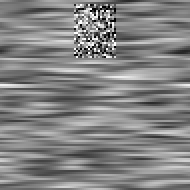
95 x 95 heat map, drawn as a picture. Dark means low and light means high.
Odd patch: rougher, in the top middle. Roughest part: top middle. Grain: streaks across. Mirror symmetry: none. Average level on the scale: 50%.
